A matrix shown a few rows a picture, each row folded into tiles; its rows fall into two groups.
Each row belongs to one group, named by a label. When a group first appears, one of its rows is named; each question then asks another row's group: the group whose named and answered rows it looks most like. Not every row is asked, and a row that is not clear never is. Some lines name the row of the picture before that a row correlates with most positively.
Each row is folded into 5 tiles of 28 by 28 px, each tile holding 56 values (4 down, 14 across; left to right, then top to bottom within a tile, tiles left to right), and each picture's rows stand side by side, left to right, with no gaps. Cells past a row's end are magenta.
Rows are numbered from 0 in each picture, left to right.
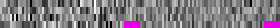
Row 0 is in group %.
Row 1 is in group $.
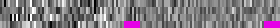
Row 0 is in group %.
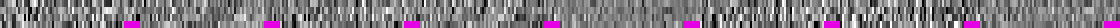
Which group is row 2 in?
$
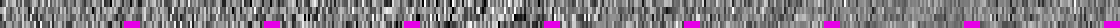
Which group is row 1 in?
$
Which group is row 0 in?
$
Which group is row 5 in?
%
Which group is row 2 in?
$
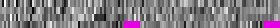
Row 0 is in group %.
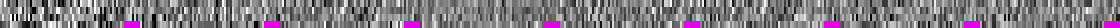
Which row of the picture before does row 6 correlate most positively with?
0
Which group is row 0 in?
%
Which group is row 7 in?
$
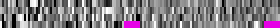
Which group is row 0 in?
$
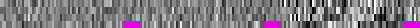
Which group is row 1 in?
$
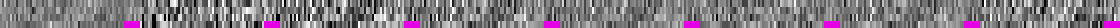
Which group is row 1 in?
$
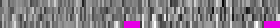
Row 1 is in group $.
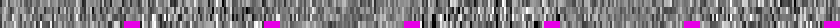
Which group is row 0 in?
$
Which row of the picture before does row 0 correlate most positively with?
0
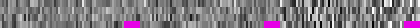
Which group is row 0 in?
$
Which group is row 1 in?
%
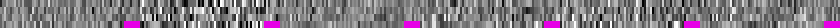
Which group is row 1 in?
%
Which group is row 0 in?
$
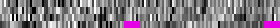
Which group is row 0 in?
%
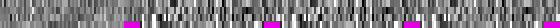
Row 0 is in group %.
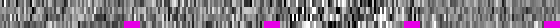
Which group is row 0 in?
%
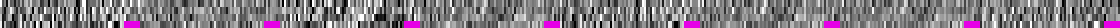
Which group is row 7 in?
$
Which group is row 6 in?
%
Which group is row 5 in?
%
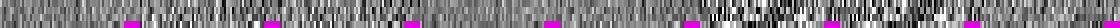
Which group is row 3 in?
$
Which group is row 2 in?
$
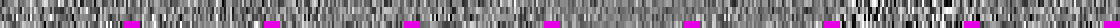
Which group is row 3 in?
%
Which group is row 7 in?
%
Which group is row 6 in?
$
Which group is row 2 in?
$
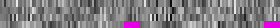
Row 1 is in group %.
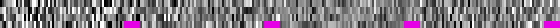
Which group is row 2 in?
%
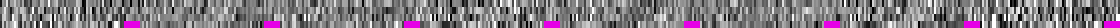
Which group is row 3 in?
%
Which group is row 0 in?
$
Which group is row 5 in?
$
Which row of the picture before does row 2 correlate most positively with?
1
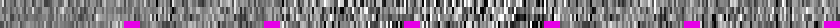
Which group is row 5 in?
$
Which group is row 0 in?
%
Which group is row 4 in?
%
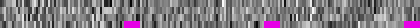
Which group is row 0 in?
$
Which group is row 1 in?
$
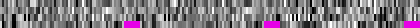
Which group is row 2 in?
%
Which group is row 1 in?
$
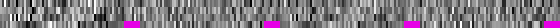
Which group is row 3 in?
$
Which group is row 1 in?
$
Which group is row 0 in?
%
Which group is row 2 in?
%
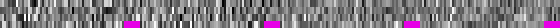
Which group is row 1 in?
$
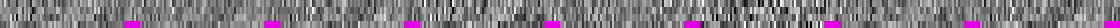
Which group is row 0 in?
%
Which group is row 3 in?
%
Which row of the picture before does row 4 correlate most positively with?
0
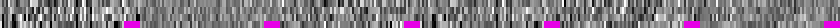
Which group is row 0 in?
$
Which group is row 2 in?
%
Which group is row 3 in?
$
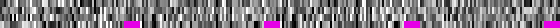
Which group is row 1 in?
$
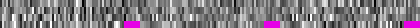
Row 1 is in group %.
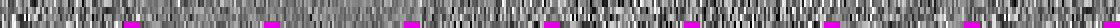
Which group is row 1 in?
%
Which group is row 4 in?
%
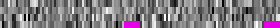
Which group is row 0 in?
$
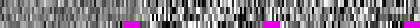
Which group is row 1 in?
%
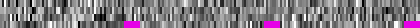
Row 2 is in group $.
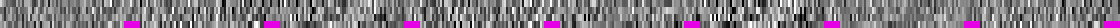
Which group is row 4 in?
$
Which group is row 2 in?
%
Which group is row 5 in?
%
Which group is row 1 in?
$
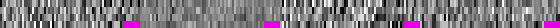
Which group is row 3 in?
$
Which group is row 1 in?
%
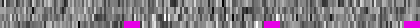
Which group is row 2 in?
%
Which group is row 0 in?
%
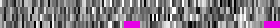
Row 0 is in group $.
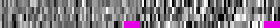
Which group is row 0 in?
$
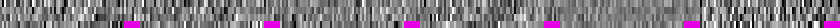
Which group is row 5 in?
$
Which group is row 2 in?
$
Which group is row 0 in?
%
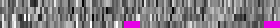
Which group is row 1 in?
%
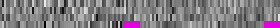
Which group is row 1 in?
%
